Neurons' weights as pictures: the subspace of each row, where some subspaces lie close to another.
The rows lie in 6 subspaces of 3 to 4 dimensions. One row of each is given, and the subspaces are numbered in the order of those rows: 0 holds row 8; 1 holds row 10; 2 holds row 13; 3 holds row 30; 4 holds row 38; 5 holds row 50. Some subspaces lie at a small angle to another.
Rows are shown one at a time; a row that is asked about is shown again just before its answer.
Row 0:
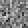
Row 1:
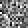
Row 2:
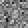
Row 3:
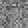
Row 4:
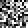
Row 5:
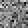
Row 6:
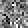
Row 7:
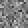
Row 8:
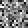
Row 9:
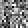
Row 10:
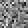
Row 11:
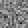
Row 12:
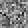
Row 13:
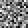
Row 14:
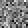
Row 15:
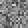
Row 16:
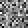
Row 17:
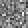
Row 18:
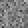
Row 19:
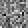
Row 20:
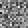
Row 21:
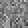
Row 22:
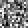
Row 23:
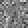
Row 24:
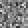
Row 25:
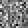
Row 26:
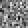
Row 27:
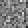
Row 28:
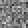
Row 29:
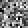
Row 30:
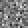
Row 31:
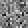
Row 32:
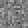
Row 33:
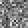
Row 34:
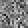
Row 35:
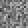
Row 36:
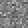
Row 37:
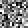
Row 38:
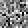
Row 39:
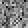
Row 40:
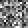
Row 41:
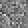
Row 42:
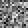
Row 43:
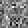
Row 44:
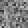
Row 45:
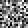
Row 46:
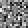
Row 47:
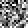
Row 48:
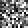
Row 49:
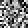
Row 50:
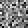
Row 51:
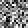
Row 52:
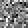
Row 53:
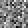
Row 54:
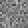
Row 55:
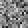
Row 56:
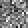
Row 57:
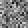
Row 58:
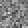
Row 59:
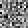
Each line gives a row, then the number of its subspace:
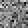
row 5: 1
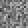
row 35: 3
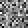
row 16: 5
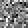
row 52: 1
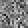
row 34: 2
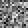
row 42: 1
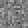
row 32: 3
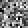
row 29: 3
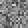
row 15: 5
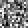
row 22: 3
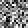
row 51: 5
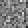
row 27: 4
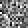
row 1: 5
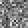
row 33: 0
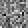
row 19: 4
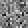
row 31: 4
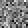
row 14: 2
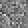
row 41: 5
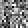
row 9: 3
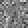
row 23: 1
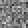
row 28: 1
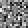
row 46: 3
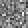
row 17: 4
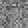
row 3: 0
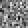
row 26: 3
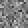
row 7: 0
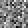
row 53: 2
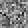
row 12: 4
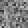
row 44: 3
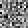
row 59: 5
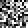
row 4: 3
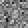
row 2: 1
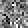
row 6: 2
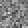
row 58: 4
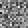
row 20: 5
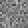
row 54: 5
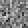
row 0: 4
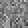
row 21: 2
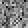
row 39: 0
